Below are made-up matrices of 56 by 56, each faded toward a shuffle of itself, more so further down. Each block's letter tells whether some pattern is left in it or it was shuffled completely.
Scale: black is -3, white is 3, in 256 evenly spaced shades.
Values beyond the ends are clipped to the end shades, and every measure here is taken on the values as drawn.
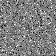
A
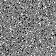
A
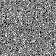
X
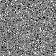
X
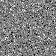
A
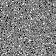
A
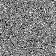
A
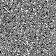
A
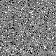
X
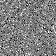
A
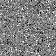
X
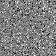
X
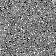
A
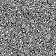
A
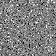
X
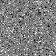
X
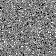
A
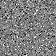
A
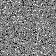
A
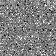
X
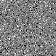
X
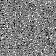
X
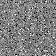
X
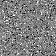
X
